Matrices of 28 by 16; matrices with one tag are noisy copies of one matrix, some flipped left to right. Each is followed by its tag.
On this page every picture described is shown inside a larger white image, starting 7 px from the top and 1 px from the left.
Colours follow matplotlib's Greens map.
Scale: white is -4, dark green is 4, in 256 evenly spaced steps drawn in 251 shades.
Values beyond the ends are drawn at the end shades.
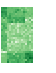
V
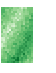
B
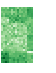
V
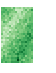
B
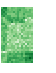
V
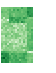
V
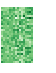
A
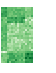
V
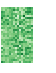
A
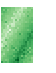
B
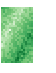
B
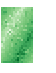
B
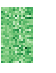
A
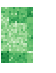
V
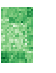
V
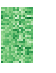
A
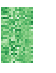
A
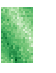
B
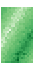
B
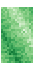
B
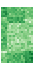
V
